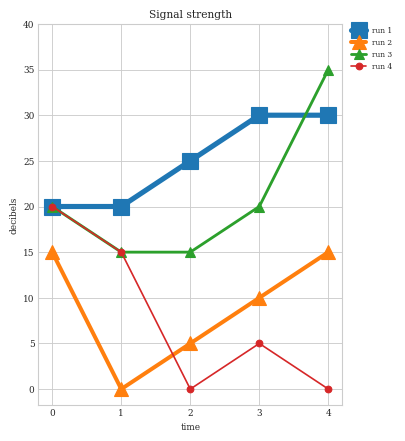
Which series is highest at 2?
run 1
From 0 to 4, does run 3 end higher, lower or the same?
higher
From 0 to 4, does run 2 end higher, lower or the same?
the same
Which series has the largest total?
run 1
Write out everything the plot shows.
Title: Signal strength
x-axis: time, ticks 0 1 2 3 4
y-axis: decibels, ticks 0 5 10 15 20 25 30 35 40
Legend: run 1, run 2, run 3, run 4
Values:
run 1: 20 20 25 30 30
run 2: 15 0 5 10 15
run 3: 20 15 15 20 35
run 4: 20 15 0 5 0
